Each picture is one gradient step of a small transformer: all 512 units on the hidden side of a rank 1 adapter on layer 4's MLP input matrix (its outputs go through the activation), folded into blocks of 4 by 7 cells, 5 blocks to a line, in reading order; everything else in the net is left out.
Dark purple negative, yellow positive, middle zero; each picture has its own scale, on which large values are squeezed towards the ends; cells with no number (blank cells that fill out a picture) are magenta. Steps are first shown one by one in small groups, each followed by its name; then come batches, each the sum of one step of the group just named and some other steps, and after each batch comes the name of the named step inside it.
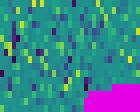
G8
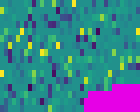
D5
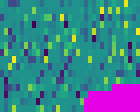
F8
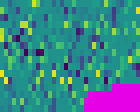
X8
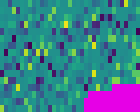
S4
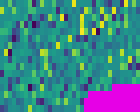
D5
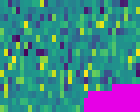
X8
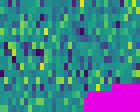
X8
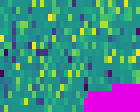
G8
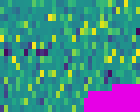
X8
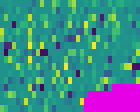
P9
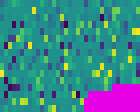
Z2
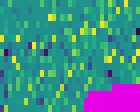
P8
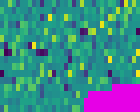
P8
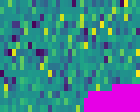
Z2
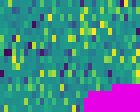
P8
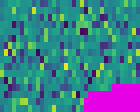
Z2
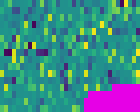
P8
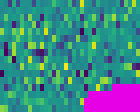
P9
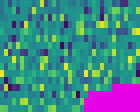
Z2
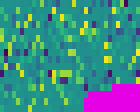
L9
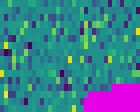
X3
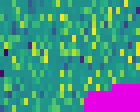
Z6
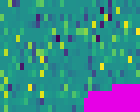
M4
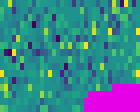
M4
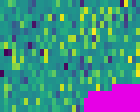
Z6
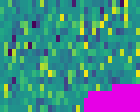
M4
